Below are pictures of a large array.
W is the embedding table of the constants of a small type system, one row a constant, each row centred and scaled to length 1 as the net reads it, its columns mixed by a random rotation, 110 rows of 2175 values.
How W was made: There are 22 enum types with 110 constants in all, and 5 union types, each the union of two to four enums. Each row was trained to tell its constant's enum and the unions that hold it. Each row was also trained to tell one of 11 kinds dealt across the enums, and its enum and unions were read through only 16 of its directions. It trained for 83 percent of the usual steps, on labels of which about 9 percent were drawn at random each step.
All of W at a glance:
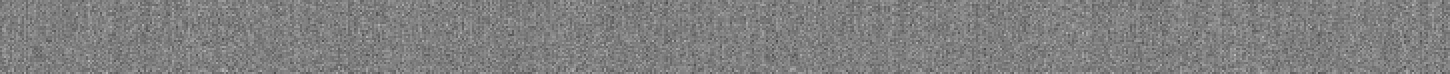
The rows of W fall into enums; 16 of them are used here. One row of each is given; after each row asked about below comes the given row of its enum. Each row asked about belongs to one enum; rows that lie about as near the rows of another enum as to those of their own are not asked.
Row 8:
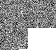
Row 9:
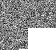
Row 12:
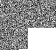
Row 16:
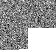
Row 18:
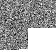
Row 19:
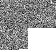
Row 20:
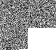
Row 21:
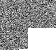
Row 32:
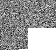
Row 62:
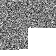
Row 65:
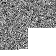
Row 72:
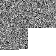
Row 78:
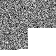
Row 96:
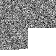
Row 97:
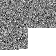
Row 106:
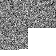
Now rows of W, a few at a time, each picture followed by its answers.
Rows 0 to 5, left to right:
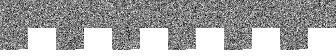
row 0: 78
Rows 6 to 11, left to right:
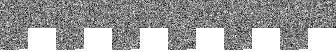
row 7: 18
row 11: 16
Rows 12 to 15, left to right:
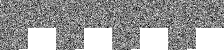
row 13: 106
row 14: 78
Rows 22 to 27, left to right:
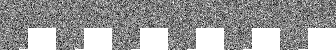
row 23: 72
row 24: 65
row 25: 32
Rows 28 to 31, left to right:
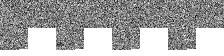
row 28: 65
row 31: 9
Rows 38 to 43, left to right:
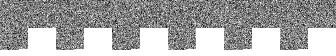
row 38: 20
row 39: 106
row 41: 78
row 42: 96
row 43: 106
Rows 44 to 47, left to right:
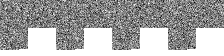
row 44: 16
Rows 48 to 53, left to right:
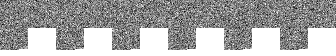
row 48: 18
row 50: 18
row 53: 19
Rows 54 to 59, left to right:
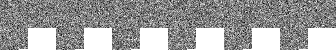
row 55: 106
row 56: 9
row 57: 72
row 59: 62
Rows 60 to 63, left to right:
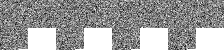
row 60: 8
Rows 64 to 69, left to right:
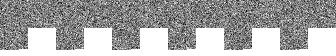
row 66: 32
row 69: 65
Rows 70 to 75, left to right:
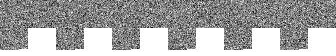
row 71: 21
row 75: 96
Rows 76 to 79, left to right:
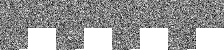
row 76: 19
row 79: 16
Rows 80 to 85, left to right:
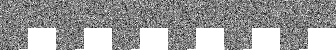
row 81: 18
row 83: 18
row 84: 72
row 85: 19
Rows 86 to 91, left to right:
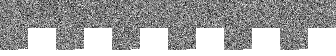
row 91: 72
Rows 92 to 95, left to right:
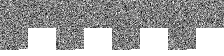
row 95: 32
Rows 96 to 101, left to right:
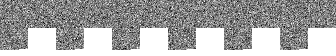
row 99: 9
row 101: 20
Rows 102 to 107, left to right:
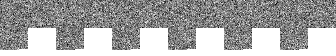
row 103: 16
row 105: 9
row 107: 21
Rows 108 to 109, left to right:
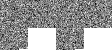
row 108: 19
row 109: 72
